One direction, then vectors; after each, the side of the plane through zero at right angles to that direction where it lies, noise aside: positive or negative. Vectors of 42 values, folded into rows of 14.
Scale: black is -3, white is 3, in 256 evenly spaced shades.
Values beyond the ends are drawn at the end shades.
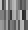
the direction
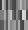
negative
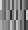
positive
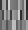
negative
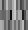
positive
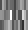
negative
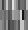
positive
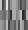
positive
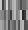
positive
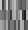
positive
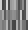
positive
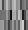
positive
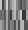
positive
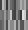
negative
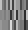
positive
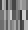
negative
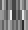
negative
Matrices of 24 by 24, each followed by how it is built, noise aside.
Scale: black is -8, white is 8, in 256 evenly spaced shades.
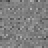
uneven rows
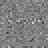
uneven rows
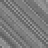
Toeplitz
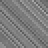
Toeplitz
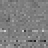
uneven rows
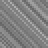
Toeplitz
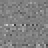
uneven rows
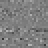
uneven rows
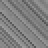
Toeplitz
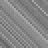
Toeplitz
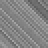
Toeplitz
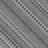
Toeplitz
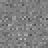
uneven rows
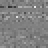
uneven rows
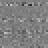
uneven rows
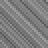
Toeplitz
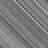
Toeplitz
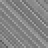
Toeplitz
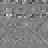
uneven rows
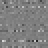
uneven rows
